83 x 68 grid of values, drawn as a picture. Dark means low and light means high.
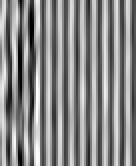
Upright stripes repeat 12 times across the table. A vertical seam about 30% of the way across splits the table, and the right part is calmer. The grain runs up and down.
